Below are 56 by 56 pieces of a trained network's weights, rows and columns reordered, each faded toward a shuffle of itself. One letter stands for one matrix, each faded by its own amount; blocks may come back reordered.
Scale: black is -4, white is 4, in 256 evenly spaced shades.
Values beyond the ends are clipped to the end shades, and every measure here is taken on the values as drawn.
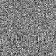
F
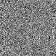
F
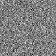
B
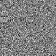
B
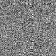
B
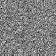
B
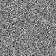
F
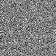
F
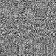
B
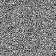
F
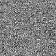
B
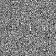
B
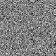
B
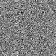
F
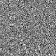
F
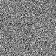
F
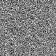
F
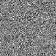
B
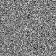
F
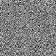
B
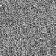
B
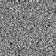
B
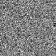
F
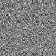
B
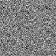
B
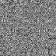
B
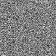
F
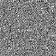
B
